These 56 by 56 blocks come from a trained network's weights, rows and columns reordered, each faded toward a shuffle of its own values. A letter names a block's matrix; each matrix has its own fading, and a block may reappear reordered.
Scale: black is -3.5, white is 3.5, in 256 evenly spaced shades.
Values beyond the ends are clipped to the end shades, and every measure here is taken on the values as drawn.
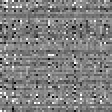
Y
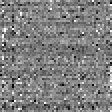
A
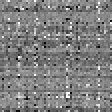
Y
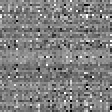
Y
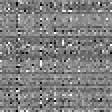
Y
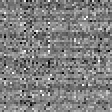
A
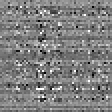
Y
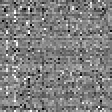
A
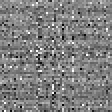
A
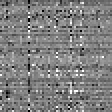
Y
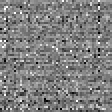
A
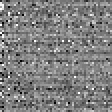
A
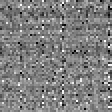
A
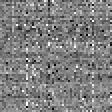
A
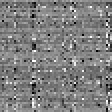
Y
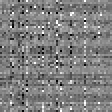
Y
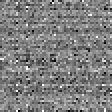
A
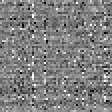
A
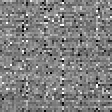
A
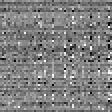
Y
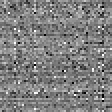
A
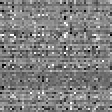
Y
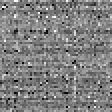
A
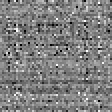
A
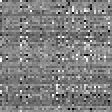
Y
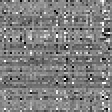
Y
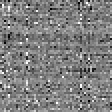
A
